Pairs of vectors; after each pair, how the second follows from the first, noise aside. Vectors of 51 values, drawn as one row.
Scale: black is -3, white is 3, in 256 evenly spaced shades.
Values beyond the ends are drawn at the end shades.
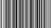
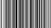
copied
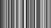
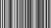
shuffled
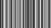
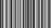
copied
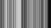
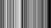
copied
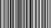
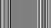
partly zeroed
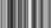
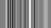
partly zeroed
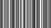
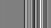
partly zeroed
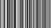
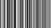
copied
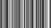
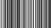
shuffled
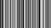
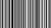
shuffled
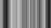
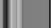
partly zeroed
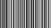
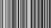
shuffled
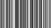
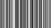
copied
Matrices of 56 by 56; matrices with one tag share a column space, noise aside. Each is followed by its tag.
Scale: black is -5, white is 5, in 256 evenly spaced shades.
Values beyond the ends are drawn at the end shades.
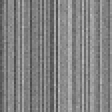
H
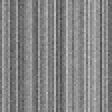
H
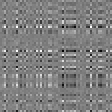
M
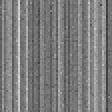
H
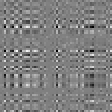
M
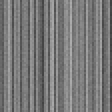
H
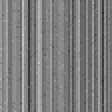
H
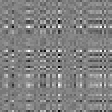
M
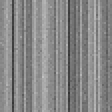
H
